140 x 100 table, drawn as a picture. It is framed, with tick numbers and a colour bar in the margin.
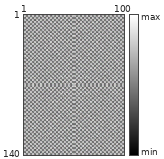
There is no seam. The field is checkered. On average the colour sits 60% of the way up the scale. The values fall into two levels. Its left and right halves mirror each other, and so do its top and bottom.
